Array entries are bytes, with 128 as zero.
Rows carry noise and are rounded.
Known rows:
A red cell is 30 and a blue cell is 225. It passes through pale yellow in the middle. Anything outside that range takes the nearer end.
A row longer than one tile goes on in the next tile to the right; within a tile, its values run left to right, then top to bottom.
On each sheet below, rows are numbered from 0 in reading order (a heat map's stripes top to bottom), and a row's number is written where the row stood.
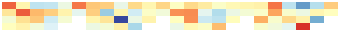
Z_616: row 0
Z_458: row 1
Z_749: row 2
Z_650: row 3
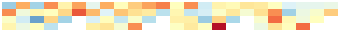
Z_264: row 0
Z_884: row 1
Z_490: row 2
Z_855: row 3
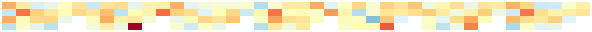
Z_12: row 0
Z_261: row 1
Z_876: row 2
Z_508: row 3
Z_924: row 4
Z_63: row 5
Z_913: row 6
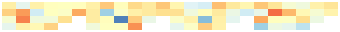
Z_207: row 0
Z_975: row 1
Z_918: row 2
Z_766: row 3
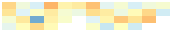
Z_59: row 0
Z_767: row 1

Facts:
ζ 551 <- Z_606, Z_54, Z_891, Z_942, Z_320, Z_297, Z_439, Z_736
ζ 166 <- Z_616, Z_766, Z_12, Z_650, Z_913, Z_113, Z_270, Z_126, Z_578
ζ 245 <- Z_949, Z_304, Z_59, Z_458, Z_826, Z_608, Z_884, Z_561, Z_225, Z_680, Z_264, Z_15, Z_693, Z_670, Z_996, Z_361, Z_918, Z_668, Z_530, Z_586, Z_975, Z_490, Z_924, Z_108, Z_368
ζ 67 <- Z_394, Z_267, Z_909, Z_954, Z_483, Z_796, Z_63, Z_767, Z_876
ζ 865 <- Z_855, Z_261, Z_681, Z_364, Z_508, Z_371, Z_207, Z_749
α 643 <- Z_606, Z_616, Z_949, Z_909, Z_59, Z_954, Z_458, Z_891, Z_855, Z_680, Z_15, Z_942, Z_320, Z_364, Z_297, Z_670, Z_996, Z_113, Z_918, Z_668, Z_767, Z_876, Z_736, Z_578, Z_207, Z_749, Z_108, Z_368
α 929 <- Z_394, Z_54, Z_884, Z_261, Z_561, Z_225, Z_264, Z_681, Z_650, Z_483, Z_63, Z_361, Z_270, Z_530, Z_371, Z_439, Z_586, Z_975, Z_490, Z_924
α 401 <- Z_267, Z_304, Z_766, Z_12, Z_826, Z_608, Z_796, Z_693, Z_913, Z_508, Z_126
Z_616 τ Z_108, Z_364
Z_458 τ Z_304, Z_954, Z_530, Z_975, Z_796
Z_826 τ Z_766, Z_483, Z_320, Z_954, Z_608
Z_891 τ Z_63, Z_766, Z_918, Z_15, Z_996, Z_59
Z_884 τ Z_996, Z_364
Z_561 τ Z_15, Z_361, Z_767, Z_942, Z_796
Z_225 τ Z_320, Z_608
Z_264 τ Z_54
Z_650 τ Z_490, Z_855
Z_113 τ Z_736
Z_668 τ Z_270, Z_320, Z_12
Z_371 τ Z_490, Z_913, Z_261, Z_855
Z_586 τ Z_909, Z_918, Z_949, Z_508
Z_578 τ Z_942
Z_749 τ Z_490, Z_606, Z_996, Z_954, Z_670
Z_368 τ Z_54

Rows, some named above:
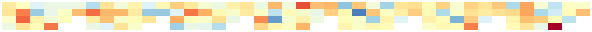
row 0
Z_855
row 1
Z_891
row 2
Z_766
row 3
Z_225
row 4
Z_561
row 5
Z_924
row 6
Z_371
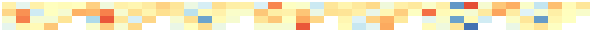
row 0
Z_207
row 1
Z_364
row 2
Z_15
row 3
Z_439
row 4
Z_483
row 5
Z_368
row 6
Z_680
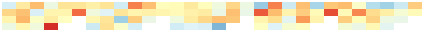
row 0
Z_681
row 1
Z_693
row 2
Z_796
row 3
Z_54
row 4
Z_113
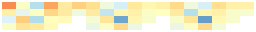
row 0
Z_108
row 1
Z_15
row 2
Z_15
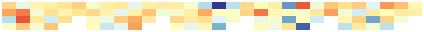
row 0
Z_364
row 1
Z_394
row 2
Z_578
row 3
Z_368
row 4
Z_304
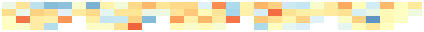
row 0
Z_942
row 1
Z_586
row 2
Z_320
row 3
Z_913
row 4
Z_670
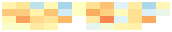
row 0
Z_736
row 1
Z_606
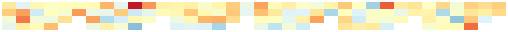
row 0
Z_207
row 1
Z_826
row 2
Z_267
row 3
Z_954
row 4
Z_668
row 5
Z_924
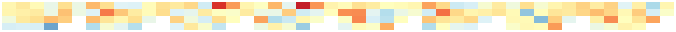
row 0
Z_796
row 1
Z_126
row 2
Z_608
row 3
Z_826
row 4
Z_749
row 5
Z_913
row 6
Z_361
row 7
Z_297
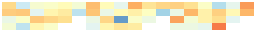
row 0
Z_909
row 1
Z_996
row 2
Z_270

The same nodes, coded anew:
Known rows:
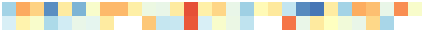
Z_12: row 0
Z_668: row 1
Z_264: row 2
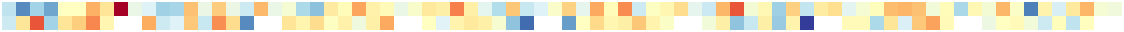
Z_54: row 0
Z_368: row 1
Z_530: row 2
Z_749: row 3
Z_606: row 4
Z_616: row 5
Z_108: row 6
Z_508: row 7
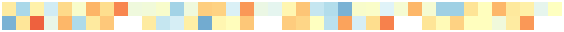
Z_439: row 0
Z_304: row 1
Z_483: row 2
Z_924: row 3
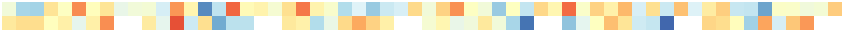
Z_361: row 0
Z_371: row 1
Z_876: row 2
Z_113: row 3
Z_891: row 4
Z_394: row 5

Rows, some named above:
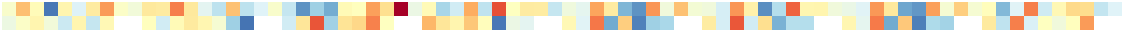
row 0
Z_508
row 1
Z_749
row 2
Z_54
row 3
Z_561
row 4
Z_650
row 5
Z_371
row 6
Z_650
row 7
Z_490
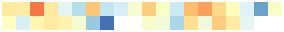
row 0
Z_749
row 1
Z_996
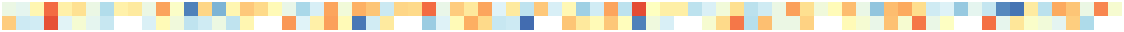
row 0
Z_668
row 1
Z_766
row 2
Z_225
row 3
Z_891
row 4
Z_561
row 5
Z_261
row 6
Z_918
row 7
Z_264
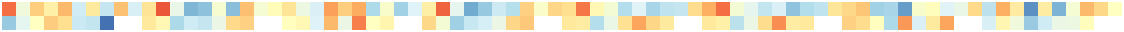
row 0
Z_891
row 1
Z_796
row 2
Z_15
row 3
Z_267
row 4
Z_876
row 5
Z_909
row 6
Z_63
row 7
Z_126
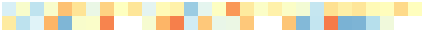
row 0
Z_608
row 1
Z_681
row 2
Z_826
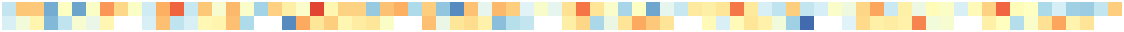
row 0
Z_913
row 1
Z_364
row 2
Z_942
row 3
Z_586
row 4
Z_767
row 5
Z_749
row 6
Z_207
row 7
Z_954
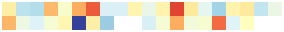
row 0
Z_884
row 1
Z_855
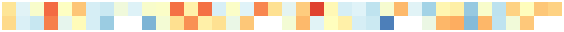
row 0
Z_458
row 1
Z_320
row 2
Z_578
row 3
Z_270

